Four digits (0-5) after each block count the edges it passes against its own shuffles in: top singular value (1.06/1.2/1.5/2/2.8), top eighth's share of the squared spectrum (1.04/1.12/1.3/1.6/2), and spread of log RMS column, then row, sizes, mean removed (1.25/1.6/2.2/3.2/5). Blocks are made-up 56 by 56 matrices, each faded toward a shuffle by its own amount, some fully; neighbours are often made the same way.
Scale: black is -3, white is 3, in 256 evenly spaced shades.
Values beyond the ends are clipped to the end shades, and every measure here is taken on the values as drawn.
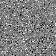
1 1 0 1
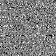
1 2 0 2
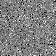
1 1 0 1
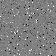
0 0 0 0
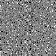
3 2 1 1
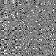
4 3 2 2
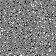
0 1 0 0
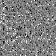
3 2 1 0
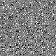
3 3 1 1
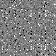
3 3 2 0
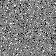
2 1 0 0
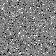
0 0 0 0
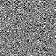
3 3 1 1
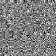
4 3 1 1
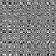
5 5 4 3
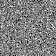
2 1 0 0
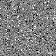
3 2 1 0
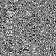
3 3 1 1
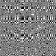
5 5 3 3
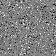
0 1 0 0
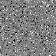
3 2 0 1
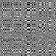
5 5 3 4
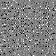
4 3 1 2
